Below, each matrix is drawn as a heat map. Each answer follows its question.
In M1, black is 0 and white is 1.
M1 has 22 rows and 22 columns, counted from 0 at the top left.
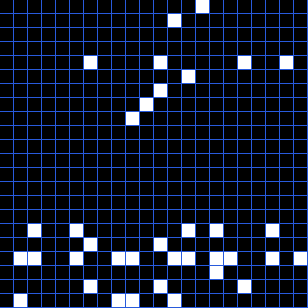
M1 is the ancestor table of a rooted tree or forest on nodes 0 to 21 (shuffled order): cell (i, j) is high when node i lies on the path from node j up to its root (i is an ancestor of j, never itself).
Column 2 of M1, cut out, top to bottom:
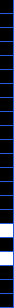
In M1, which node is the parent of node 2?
16
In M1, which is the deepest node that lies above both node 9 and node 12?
21
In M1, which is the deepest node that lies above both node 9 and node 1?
21
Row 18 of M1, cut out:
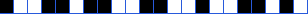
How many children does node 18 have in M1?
2
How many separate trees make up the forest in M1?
5
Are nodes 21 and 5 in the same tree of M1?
yes
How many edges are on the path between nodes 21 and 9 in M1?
2
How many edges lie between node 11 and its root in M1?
4
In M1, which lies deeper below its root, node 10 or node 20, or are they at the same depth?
the same depth
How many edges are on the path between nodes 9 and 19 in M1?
5
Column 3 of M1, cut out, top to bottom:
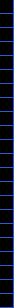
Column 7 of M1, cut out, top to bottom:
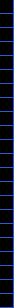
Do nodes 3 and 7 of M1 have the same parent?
no
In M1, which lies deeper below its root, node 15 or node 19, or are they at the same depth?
node 15
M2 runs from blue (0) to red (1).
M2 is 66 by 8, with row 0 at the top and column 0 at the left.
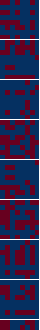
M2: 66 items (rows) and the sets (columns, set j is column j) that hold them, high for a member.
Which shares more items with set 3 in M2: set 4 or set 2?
set 4
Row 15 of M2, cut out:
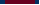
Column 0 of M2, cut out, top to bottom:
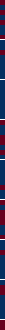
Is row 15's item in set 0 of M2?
no
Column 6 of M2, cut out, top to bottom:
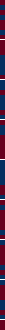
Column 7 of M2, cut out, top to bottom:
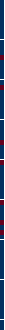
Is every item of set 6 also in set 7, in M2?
no
